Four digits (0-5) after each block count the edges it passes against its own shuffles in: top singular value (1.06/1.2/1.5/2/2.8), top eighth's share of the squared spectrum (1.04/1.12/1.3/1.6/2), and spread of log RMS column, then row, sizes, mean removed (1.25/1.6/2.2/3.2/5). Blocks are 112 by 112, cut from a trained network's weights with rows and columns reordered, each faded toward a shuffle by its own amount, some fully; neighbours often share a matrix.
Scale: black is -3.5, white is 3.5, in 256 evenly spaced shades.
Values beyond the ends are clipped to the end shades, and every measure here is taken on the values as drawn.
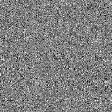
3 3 2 2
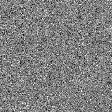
2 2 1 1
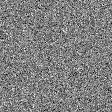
1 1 0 0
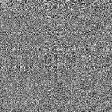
3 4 2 3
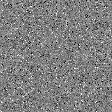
2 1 1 0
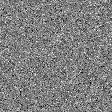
0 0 0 0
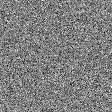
0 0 0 0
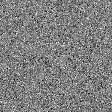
1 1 0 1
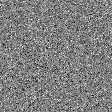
0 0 0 0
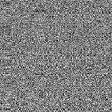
4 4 1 3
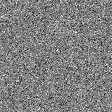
0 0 0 0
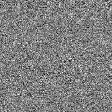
3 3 1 2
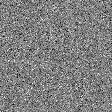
1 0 0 0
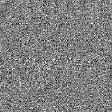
3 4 3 3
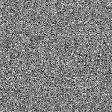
3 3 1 2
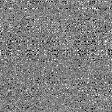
3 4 2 3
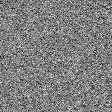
1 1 0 0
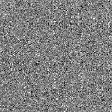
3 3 2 2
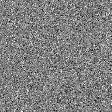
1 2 1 1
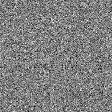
2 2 0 1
